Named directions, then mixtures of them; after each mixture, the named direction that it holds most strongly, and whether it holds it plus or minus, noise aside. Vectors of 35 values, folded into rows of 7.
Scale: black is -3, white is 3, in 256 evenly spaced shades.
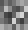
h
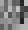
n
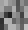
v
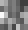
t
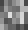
n, minus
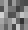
t, plus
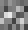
h, minus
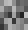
v, plus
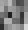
v, plus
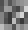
h, plus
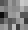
t, minus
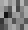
v, plus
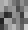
v, plus
